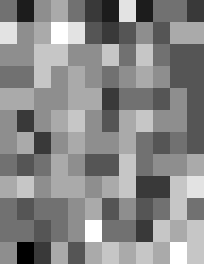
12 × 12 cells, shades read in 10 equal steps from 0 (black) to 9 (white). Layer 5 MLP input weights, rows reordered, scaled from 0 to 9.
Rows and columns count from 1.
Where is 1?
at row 1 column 2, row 1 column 7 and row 1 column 9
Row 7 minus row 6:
0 4 -3 -1 -1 0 2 0 -3 -2 -1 0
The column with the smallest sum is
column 2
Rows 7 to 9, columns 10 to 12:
3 4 3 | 5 5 6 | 2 7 8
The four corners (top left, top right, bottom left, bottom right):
4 2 5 7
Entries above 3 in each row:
7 8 10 10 9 9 9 9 10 9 10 9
